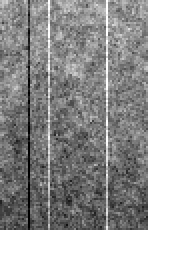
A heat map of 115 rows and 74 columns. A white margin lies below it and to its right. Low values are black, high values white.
Values rise toward the top. Streaks run downward. Columns 15, 25 and 54 differ from the columns beside them.
